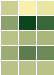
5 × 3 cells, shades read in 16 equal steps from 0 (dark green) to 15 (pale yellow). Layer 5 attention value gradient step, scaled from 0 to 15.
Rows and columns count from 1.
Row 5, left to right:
11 11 11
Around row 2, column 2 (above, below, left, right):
15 10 8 3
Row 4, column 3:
6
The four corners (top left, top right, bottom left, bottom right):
12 14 11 11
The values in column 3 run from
3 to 14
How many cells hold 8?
1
